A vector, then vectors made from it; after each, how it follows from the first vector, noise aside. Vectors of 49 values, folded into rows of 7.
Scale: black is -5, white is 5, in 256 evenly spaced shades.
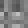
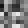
scaled up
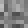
negated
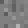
partly zeroed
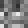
scaled up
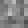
reversed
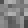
reversed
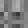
negated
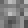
reversed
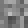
reversed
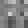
reversed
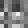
scaled up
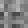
negated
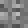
sign-scrambled
